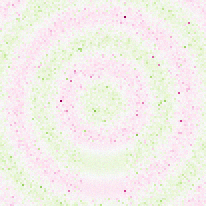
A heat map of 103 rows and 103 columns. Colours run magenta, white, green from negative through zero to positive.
The bottom middle is the smoothest part. Concentric rings centre on the centre. In the bottom middle lies a patch that is calmer than the rest. No seam splits the table.
